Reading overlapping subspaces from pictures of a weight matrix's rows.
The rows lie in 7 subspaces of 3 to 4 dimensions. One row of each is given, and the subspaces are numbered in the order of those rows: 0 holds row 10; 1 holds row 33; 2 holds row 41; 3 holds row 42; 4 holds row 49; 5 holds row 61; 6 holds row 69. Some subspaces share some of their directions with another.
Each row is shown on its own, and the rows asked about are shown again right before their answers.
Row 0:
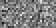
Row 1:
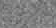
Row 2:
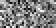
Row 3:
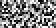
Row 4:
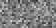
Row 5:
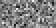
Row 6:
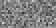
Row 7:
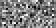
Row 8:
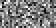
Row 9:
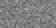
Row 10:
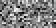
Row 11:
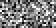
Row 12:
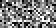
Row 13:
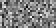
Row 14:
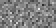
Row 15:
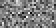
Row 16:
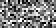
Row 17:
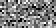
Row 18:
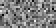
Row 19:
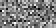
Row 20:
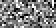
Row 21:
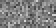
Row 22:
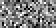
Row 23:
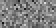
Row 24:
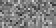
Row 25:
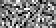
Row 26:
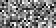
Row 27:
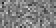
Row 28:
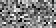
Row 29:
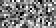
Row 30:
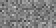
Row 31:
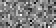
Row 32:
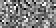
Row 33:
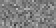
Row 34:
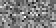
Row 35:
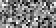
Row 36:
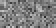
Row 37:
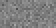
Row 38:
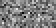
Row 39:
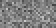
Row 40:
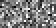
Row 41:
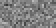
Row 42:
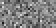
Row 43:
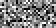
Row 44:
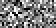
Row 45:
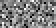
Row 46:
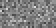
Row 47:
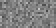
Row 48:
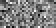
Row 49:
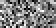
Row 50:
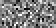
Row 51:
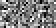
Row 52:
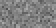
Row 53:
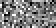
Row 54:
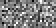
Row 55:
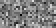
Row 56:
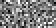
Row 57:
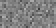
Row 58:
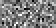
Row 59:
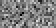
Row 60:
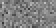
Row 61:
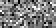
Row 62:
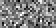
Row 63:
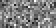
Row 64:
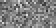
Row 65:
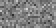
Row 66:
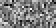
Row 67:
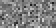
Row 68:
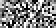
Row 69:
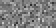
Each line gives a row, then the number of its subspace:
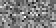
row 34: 0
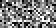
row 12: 5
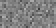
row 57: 3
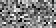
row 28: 0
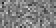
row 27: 3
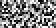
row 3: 2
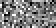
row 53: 2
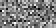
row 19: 6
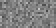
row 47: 3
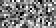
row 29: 2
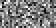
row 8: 3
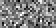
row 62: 2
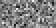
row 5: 0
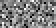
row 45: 3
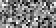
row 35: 1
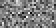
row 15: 0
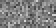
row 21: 6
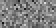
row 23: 3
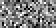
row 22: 2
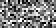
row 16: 0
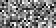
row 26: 1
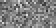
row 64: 3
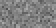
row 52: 5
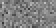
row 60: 2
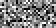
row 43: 6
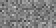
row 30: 1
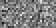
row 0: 4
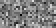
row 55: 6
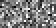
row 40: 6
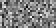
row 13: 3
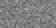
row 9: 5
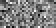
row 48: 4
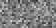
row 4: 1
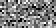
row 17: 5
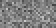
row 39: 5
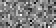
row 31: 4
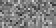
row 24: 5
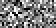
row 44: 0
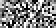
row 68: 6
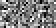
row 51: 4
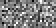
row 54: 4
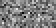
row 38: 0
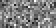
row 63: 1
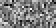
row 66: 2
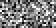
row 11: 6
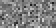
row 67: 6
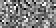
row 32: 3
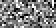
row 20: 0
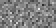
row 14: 3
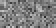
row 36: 4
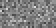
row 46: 0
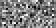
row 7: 6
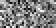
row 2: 4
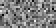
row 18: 6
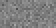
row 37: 1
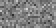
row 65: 5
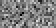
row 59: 2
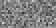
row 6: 4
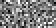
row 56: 4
